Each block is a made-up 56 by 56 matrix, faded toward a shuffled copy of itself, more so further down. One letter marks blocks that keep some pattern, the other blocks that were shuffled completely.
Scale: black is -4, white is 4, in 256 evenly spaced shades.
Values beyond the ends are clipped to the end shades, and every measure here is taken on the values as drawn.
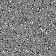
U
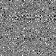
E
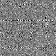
E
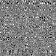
E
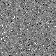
U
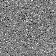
U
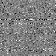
E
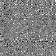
E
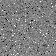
U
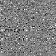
E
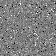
U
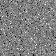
U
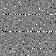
E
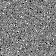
U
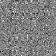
E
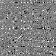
E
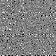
E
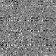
E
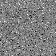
U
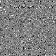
E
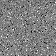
U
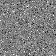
U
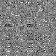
E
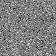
U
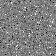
U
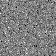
U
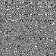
E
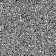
U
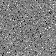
U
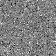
U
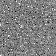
U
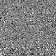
E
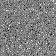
U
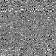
E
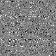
E
